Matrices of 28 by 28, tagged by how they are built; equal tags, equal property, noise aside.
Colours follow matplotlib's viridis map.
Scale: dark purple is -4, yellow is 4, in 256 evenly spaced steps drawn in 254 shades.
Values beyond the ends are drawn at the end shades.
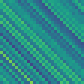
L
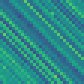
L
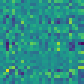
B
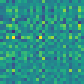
B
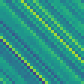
L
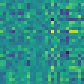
B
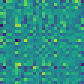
B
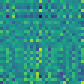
B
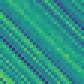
L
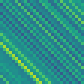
L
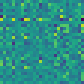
B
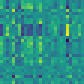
B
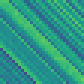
L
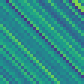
L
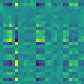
B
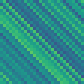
L
